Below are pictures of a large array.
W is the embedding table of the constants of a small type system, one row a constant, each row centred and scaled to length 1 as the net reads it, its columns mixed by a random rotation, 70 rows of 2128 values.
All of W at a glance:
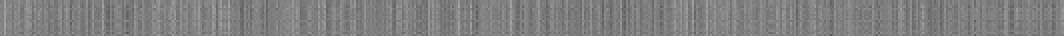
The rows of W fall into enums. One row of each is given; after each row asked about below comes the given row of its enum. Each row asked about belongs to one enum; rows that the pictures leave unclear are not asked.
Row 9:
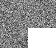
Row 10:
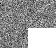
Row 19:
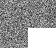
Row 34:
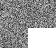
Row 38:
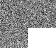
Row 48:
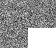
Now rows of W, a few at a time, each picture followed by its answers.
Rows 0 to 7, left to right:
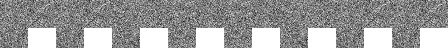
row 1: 10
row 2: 9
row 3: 48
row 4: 48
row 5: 9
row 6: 10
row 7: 10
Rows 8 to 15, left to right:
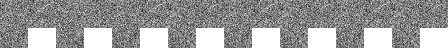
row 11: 34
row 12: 10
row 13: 34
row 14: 10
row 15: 34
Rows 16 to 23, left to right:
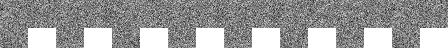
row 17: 19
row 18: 9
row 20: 19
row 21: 10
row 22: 48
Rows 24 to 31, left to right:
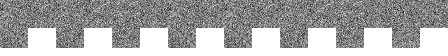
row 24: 34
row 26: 48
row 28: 34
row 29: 10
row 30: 48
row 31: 38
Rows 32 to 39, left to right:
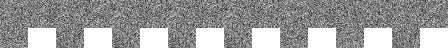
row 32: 19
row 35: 34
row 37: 48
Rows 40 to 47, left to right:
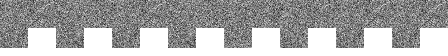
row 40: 10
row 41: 9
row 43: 9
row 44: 19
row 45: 34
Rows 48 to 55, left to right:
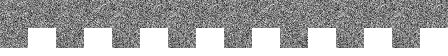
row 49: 10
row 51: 34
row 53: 9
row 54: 34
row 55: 34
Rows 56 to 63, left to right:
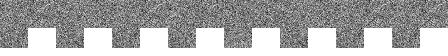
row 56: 10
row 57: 9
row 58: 10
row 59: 34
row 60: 38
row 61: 9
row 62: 10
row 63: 10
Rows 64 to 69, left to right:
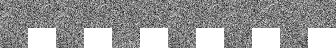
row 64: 34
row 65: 34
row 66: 38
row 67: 34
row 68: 10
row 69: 9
